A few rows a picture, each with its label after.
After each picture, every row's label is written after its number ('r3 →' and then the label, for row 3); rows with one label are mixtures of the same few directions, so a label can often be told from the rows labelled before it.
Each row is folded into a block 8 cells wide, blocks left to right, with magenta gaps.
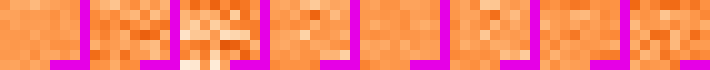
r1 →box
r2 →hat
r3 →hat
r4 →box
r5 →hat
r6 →box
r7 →box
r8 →box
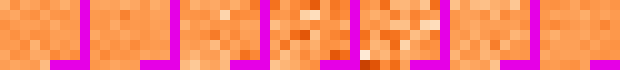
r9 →box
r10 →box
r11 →box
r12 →box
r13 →hat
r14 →box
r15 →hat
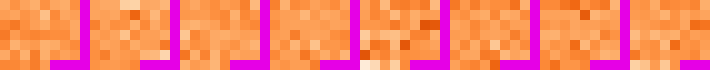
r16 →hat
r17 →box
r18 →hat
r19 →box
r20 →hat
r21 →box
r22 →box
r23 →hat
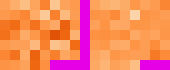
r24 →hat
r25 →box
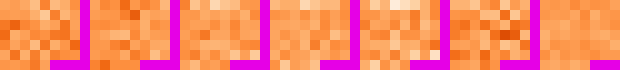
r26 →hat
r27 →box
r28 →box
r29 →box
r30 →box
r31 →hat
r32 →hat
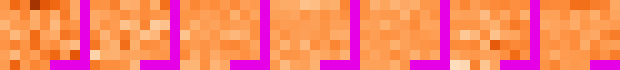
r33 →box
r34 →hat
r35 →hat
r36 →box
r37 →box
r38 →hat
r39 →box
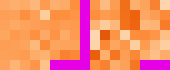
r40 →box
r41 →hat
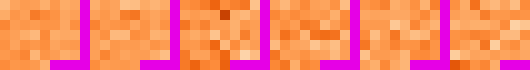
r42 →box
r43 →box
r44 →box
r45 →hat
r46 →hat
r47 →hat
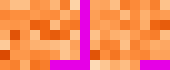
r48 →hat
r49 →hat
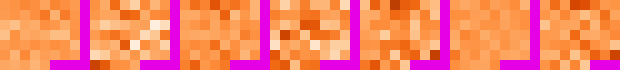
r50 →hat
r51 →hat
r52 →box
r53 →hat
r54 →box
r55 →hat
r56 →box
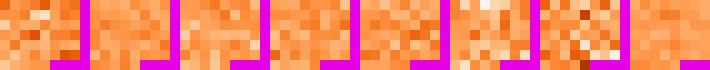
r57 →box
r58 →hat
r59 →hat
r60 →hat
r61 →hat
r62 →box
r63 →box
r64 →box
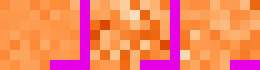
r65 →box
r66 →hat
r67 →hat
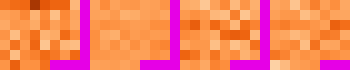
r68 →box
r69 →hat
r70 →hat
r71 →hat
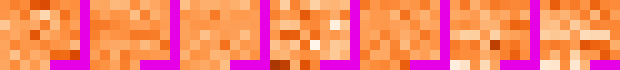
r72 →box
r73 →hat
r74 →box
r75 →hat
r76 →box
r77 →hat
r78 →hat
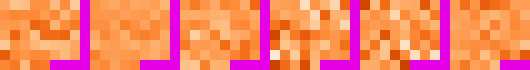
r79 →hat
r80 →hat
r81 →hat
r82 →hat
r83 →box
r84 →box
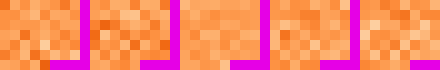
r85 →box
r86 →hat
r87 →box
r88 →hat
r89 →hat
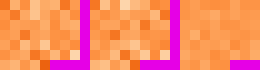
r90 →box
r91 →box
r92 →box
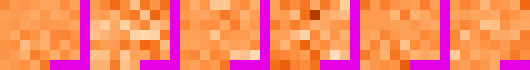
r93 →box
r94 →hat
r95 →box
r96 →box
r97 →box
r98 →hat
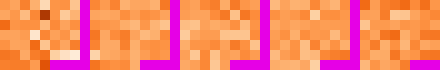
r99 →box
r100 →hat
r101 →hat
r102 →box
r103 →box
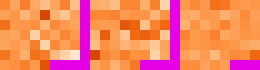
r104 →box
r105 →hat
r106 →box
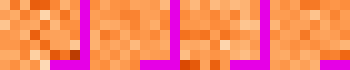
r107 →box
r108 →hat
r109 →hat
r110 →box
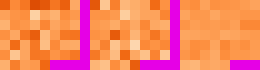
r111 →box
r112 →box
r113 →hat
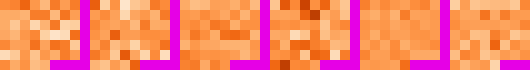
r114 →hat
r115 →box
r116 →hat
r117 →box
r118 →box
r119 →box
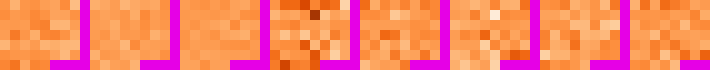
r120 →hat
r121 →box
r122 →hat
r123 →box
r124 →box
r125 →box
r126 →hat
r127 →box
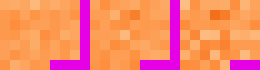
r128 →box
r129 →box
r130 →box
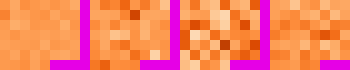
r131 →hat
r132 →box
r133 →hat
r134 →hat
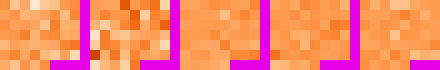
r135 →box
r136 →hat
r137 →box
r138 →hat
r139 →box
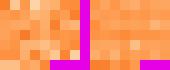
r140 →box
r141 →hat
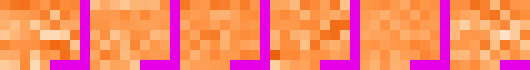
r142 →hat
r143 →box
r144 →box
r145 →hat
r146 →hat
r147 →hat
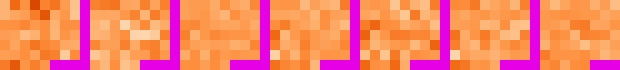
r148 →box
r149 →hat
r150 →hat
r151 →hat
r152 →hat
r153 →hat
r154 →hat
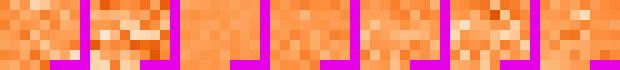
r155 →box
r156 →hat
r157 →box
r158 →box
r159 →hat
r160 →hat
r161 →box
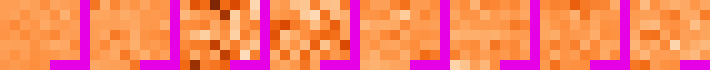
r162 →hat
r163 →box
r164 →box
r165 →hat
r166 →box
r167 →hat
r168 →box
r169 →hat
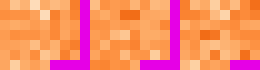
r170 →box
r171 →box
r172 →box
